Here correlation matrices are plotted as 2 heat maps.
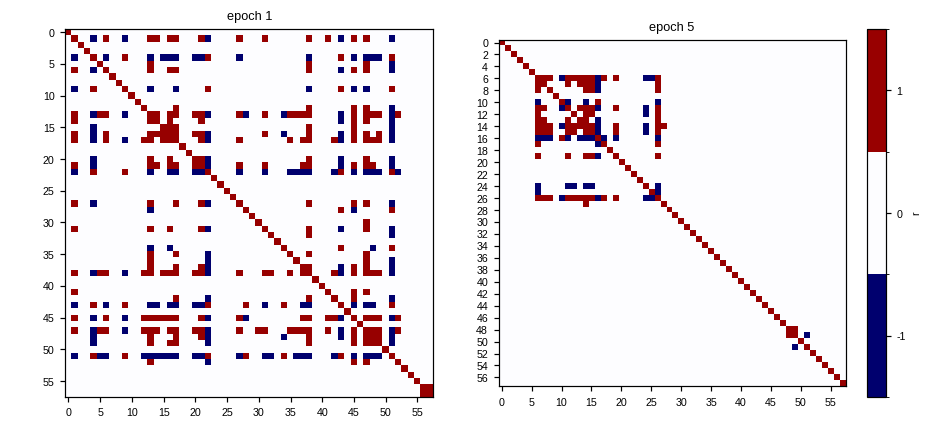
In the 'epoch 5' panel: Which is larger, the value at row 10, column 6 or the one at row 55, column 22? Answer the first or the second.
the second
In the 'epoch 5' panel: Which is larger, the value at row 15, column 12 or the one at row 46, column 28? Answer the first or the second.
the first
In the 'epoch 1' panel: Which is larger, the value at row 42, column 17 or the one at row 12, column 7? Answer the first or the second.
the first
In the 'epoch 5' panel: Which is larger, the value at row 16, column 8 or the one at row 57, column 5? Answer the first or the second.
the second
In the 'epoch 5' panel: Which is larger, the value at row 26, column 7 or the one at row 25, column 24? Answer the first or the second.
the first
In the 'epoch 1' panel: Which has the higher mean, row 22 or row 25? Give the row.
25
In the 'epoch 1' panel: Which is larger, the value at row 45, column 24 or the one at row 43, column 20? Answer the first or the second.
the first
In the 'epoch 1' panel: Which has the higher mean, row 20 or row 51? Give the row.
20
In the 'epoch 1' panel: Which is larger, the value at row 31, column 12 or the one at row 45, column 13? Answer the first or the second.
the second
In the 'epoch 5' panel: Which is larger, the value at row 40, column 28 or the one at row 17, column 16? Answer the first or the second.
the first
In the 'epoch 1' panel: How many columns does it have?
58
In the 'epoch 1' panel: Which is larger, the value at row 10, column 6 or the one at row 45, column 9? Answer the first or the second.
the first
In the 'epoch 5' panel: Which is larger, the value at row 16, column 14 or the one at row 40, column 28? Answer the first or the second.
the second
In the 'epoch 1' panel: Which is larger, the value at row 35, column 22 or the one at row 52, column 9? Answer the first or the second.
the second
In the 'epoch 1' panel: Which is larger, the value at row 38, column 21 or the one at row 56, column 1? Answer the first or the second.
the first
